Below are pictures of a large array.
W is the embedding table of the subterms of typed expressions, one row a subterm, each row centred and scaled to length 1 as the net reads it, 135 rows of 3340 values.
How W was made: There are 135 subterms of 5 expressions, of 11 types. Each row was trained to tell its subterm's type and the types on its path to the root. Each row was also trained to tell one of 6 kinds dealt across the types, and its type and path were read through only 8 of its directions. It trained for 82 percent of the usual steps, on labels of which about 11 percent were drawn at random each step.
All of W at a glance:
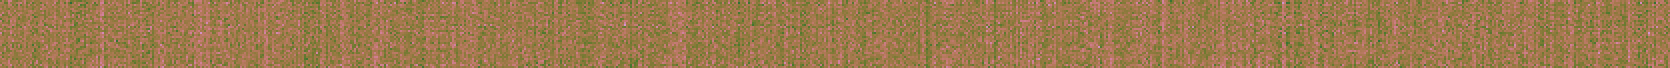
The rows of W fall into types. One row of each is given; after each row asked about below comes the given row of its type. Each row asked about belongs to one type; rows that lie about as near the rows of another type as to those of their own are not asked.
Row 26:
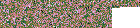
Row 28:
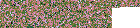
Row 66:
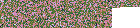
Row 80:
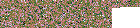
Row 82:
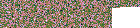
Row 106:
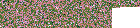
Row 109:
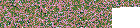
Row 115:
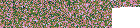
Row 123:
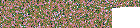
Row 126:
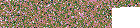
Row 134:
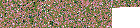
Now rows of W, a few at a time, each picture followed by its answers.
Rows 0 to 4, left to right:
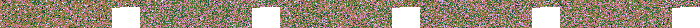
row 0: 134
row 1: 26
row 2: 109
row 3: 106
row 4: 123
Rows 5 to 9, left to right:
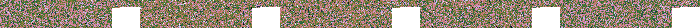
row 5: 109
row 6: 123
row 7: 109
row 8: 106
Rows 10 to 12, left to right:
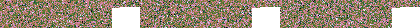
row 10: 134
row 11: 80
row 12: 80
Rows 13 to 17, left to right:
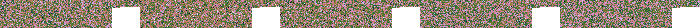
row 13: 82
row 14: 26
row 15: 123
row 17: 66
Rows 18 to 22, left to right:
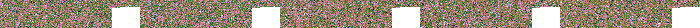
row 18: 80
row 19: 80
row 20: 66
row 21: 115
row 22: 80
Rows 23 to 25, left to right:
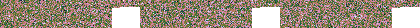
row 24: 109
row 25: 80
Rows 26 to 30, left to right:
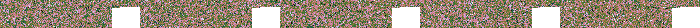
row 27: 109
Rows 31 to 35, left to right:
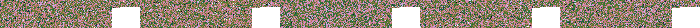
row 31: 106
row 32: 28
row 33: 115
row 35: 26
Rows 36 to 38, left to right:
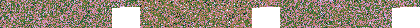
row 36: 26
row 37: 115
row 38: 123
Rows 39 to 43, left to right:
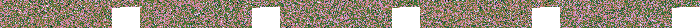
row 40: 106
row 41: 82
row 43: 66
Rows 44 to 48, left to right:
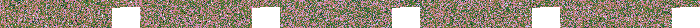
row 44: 28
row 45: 80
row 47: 82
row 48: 66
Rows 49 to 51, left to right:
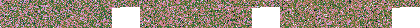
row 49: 80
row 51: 126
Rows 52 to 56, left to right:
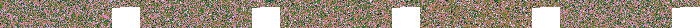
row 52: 115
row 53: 26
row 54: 109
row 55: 106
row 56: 80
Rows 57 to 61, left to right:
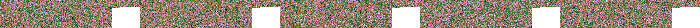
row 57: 123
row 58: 106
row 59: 28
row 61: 28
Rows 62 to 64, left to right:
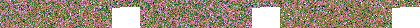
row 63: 126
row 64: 82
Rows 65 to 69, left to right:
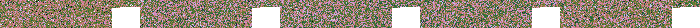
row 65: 66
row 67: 66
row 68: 106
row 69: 82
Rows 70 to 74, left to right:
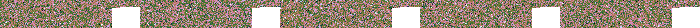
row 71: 28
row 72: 123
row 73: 106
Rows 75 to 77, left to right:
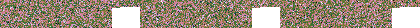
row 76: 106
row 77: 26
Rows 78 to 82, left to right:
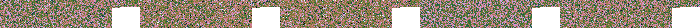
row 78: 109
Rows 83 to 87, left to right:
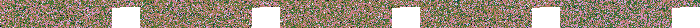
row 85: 26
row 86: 109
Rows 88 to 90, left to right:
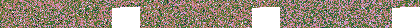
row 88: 106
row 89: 123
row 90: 82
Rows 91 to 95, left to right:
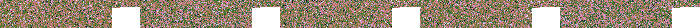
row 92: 106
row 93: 123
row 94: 123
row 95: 80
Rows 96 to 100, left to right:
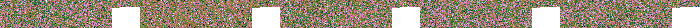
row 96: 134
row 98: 109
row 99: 66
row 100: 126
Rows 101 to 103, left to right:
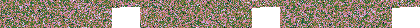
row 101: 26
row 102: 80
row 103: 26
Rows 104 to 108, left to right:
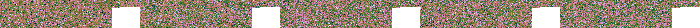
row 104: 28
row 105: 28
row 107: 66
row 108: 106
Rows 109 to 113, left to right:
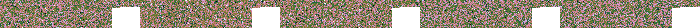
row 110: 134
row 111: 26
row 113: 66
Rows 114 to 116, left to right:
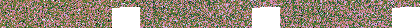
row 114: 26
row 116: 109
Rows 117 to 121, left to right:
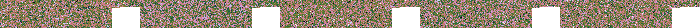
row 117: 134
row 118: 82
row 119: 134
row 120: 115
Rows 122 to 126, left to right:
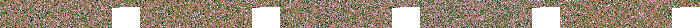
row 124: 123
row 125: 123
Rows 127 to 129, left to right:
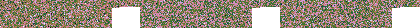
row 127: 115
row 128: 66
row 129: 66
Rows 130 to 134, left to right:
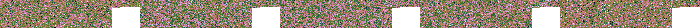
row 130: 80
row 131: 66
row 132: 123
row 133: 115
